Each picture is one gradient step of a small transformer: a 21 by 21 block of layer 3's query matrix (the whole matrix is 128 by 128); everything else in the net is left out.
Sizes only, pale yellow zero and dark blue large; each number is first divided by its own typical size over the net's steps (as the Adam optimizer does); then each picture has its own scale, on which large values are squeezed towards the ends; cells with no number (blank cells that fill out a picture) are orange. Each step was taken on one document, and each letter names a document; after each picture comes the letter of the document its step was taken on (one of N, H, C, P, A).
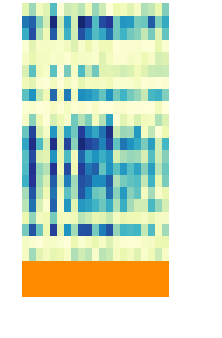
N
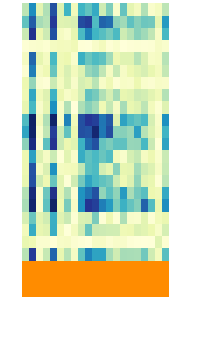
N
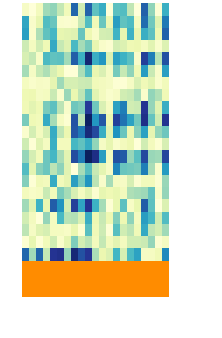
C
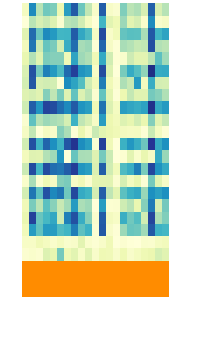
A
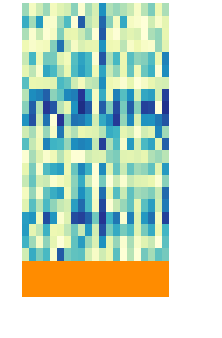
A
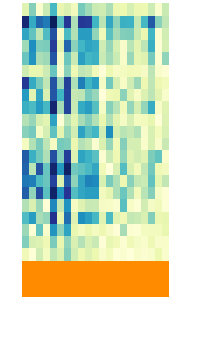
N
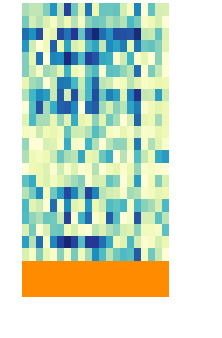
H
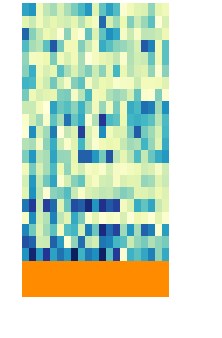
C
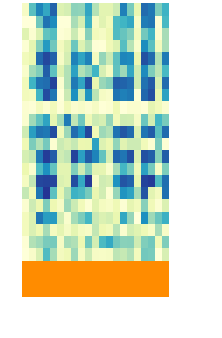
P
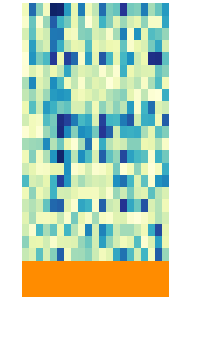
C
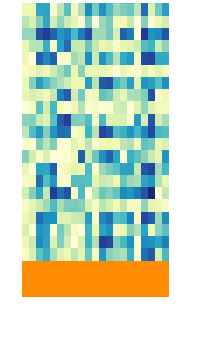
P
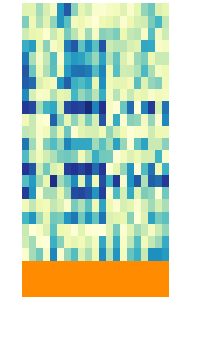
A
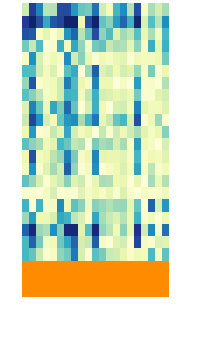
H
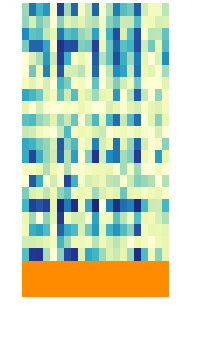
H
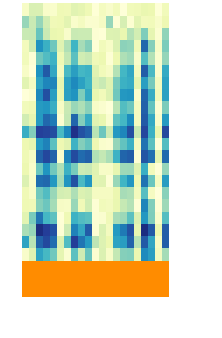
P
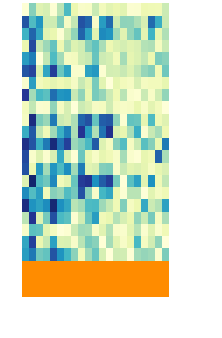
N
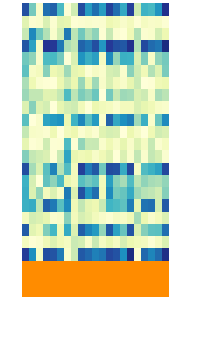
H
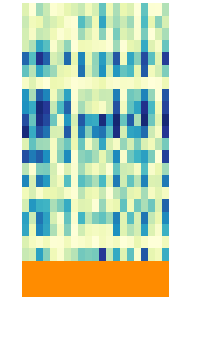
C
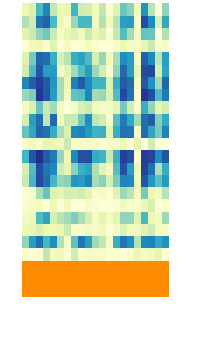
P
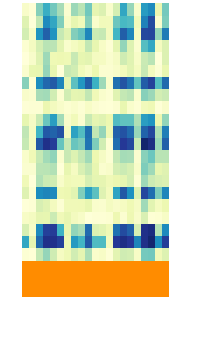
P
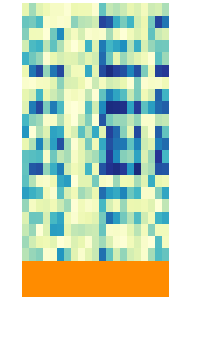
A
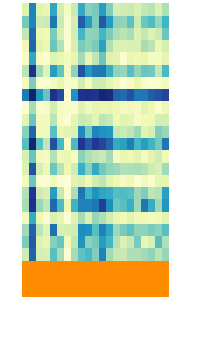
N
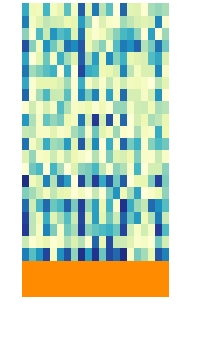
H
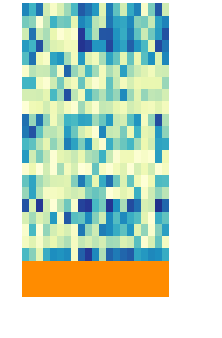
H
